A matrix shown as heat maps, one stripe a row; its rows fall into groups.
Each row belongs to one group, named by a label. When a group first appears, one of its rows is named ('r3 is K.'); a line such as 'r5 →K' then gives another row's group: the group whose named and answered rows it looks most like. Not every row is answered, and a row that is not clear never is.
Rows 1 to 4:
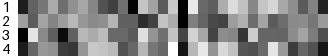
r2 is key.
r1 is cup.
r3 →cup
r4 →cup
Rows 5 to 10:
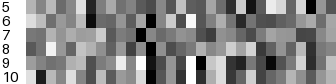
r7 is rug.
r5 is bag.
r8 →key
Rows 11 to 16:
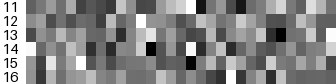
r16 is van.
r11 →rug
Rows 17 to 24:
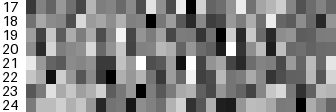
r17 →cup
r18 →key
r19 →van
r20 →van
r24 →key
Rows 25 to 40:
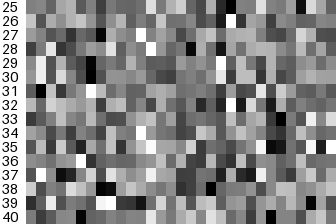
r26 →van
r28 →cup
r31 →van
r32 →van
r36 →bag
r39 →cup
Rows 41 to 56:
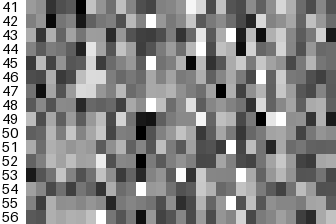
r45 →cup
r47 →van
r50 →rug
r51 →van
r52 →rug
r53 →cup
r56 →rug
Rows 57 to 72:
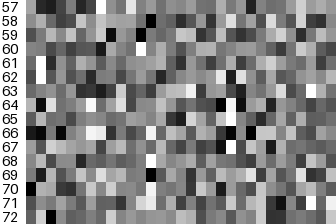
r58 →key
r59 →rug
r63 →rug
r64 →van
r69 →key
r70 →cup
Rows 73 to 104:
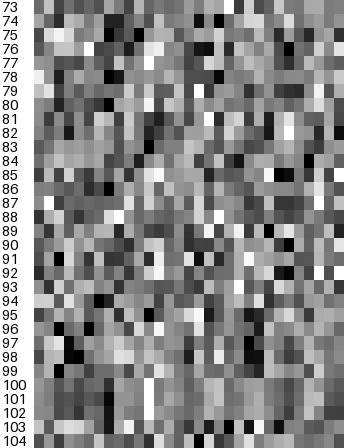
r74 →cup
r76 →bag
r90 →bag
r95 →rug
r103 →van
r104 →cup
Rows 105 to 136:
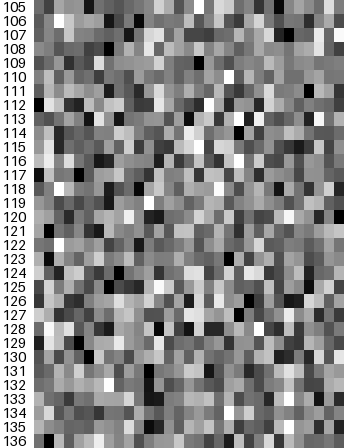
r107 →bag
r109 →cup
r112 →cup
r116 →van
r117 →cup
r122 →key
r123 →van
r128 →van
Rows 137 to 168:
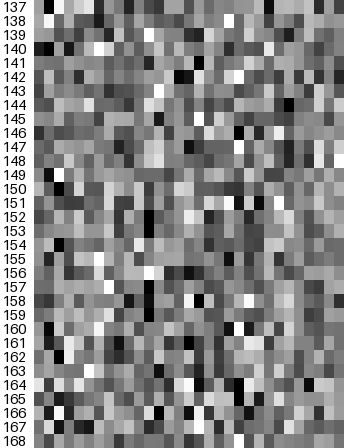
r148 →bag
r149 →key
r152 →rug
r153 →rug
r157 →rug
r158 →cup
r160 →van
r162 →cup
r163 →key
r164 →key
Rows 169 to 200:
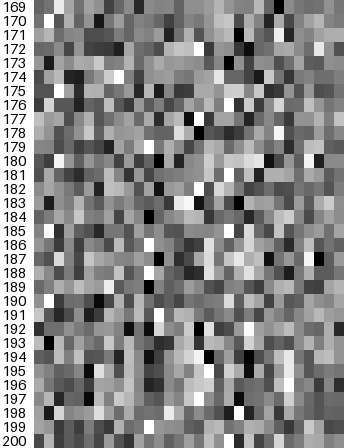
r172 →rug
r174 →cup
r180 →key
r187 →key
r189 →rug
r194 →rug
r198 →van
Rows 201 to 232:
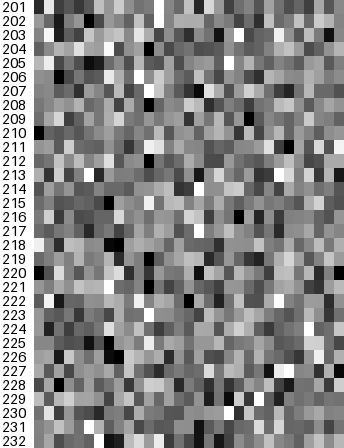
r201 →cup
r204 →rug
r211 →bag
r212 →rug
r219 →rug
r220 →cup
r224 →key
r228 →bag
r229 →van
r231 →key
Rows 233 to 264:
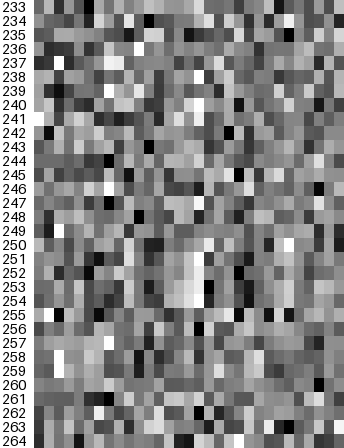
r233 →bag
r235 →bag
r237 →cup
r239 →key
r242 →van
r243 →rug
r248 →key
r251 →rug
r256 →cup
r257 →rug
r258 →key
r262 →cup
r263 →bag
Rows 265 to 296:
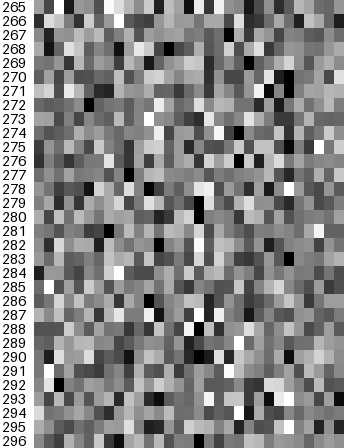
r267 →van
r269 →rug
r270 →bag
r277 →bag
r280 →key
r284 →cup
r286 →rug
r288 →cup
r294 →van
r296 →cup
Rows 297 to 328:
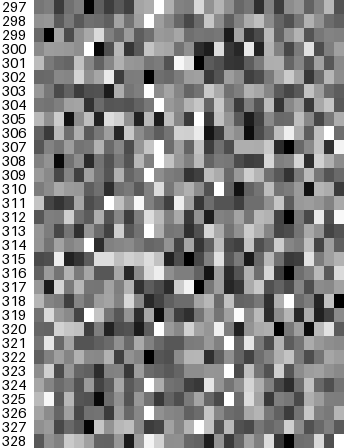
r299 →van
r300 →bag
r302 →rug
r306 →rug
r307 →bag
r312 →bag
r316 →bag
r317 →key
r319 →key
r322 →rug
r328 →bag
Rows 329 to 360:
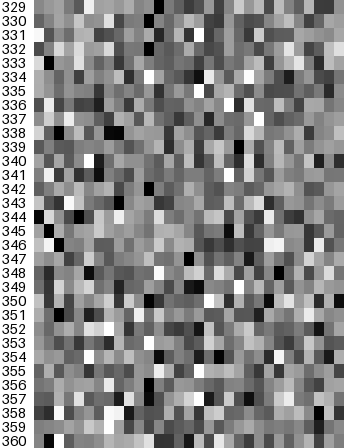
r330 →rug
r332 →rug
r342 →rug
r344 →cup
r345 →van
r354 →key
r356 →rug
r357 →rug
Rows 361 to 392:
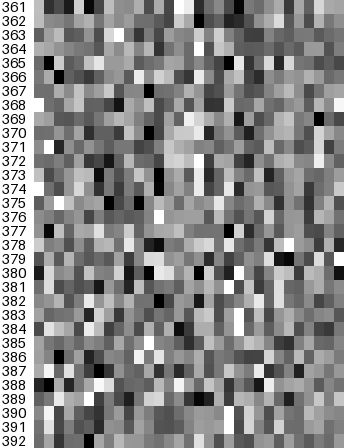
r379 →bag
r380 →cup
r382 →key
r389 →bag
